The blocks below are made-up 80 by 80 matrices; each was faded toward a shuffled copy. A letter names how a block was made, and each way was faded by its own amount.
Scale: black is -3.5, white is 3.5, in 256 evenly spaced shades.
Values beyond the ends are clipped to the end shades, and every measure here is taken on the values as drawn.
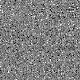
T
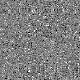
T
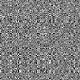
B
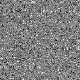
T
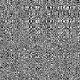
B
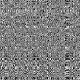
B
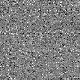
T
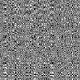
B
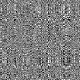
B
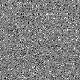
T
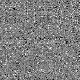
T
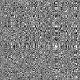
B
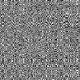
B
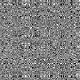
B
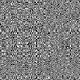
B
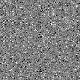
T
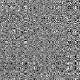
B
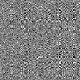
B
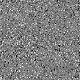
T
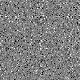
T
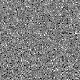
T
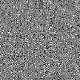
T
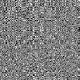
B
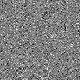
T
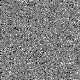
T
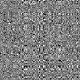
B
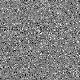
T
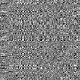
B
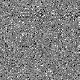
T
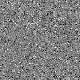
T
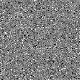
T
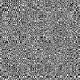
B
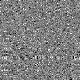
T
